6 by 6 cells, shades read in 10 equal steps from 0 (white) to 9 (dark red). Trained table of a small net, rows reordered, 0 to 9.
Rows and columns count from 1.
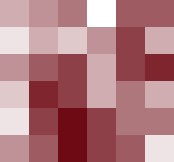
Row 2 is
1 3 2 4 7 3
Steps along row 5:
up up down down same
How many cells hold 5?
4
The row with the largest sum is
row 3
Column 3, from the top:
5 2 7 7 9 9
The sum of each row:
24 20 35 28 34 33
